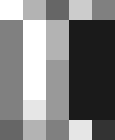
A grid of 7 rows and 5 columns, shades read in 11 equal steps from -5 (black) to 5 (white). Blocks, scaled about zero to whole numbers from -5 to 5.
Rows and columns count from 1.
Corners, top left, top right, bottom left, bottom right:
5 0 -1 -3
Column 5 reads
0 -4 -4 -4 -4 -4 -3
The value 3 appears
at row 1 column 4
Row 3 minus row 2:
0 0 0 0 0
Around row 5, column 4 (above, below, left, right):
-4 -4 1 -4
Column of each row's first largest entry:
1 2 2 2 2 2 4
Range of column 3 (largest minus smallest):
3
